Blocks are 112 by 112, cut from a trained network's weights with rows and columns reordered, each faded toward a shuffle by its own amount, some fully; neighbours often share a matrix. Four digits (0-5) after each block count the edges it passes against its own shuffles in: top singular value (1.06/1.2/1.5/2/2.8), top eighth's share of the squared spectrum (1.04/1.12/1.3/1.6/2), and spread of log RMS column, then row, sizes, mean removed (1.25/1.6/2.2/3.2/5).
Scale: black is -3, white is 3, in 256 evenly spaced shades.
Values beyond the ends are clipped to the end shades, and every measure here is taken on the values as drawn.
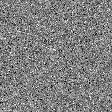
1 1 0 0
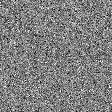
0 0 0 0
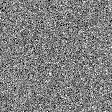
0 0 0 0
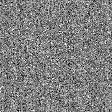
2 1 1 0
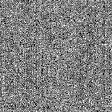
3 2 2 0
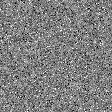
1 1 0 0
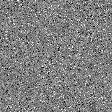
2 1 0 0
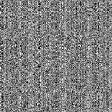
4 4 3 2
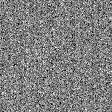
2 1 0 0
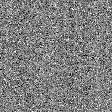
2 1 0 0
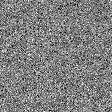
1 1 0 0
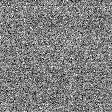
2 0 0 0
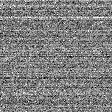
4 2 0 2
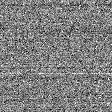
2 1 0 1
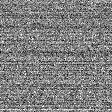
4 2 0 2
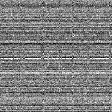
5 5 1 4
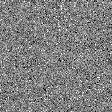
3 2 1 1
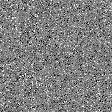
2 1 0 0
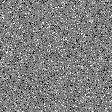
1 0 0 0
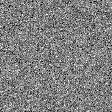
0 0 0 0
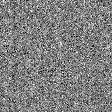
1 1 0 0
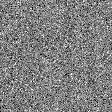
0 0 0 0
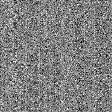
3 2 1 1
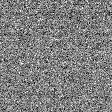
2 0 0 0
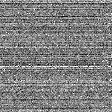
5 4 0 3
